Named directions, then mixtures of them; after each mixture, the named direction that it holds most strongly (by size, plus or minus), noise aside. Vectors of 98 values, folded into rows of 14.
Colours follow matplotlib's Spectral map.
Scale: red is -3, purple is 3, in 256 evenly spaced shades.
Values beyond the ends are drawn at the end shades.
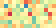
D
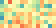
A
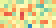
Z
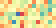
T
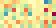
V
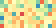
A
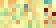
V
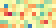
Z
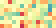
T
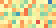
T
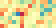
T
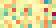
V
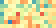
A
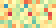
D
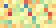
D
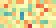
Z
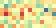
Z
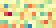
Z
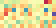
V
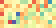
T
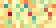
D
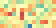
Z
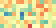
Z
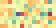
T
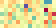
V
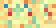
D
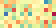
V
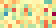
V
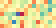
T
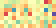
V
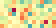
Z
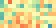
A
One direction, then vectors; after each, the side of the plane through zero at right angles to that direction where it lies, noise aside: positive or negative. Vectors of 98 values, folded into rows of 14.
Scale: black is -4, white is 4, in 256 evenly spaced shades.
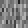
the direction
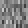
negative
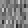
negative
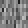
positive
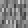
negative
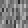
positive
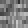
positive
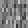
negative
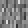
negative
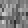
positive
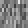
negative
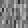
positive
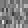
positive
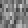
positive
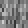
positive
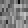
positive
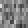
negative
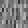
positive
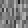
positive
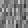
negative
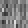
negative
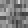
negative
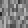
positive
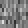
positive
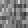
negative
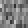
negative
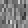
negative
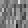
negative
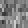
negative
